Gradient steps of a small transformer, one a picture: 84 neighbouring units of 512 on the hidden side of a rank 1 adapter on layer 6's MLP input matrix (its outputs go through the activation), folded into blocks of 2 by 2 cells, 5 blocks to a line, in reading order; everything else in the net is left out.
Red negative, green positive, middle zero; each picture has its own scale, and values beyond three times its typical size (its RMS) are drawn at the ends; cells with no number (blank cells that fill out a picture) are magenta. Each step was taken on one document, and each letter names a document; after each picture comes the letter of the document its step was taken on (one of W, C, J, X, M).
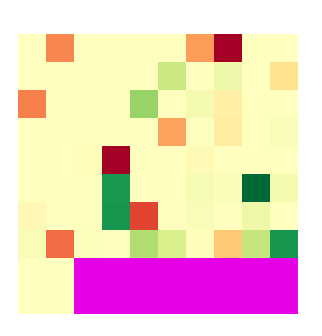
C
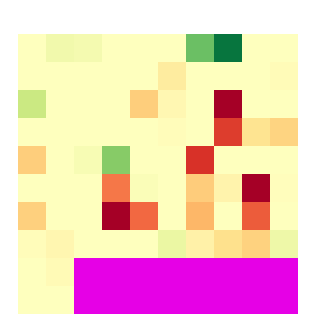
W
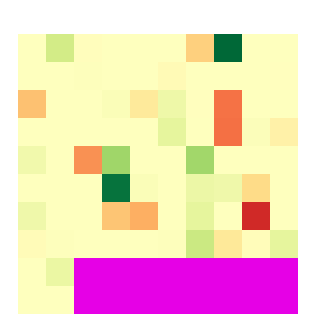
W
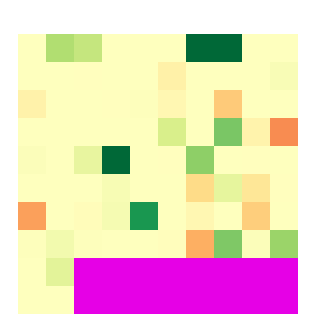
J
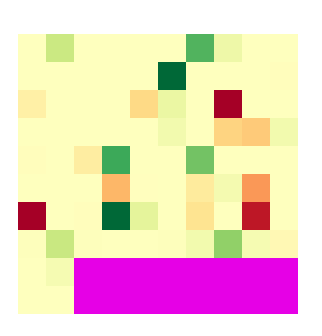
J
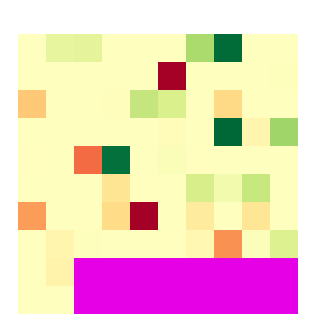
J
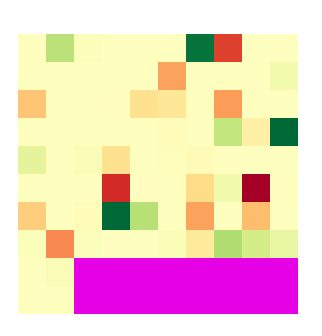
J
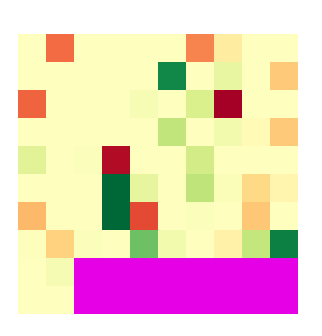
C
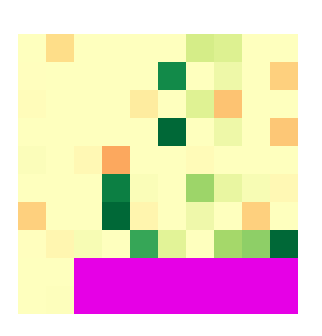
C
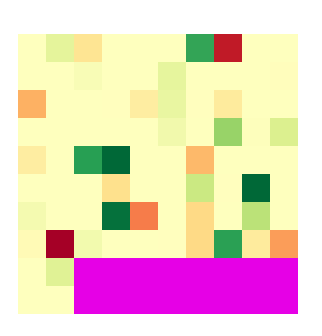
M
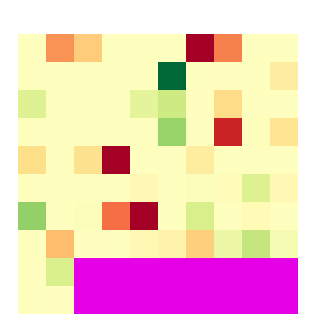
J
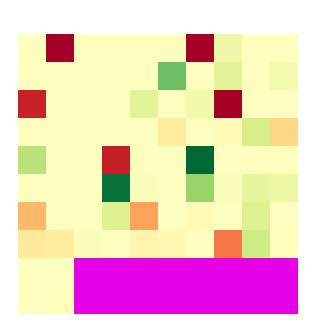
C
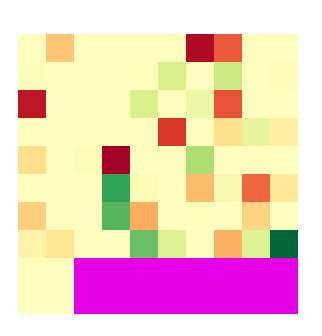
C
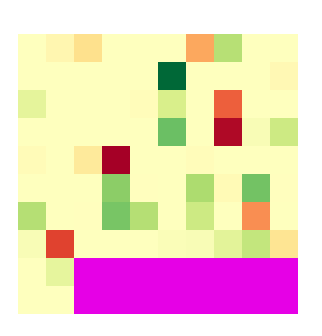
W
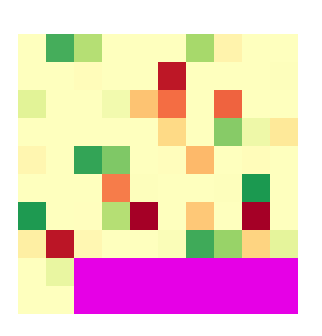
M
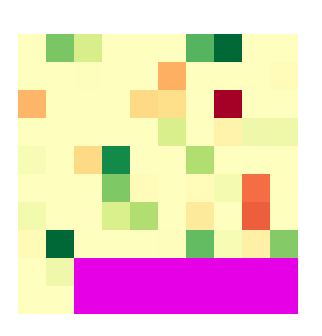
W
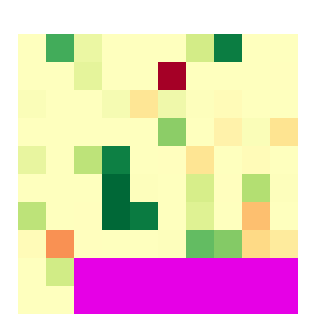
M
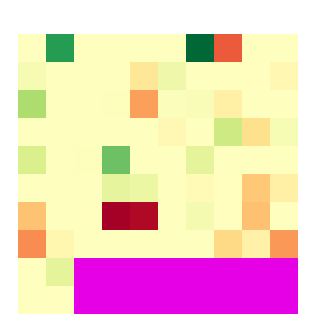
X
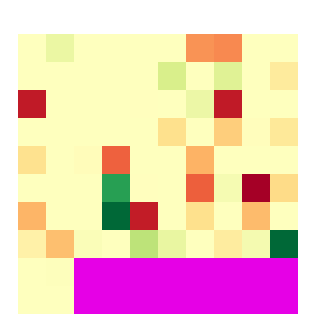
C
